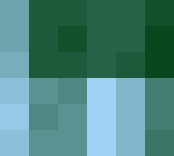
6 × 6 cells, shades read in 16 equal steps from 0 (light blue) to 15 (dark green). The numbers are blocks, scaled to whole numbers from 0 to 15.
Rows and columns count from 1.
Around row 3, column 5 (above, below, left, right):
12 3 12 15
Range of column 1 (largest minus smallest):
4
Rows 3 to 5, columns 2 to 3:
13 13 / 7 8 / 8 7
